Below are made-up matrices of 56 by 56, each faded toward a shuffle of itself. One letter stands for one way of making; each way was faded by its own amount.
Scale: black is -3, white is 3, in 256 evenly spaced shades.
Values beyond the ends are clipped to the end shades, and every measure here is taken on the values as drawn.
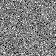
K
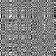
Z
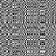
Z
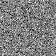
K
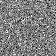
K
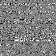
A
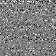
A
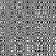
Z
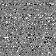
A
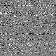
A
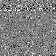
A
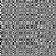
Z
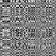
Z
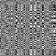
Z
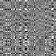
Z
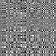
Z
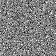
K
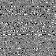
A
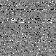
A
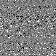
A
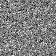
K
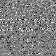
A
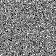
K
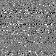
A
